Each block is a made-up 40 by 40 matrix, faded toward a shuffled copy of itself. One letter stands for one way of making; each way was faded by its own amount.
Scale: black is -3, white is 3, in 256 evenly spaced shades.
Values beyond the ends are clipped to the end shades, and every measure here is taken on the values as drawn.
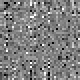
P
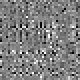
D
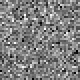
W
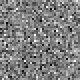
W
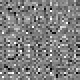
D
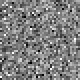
W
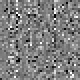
P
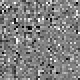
P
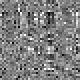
D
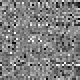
D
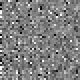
P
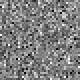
W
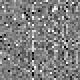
P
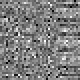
D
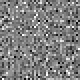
P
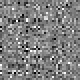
D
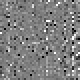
P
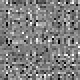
D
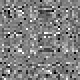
D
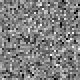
W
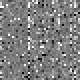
P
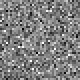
W
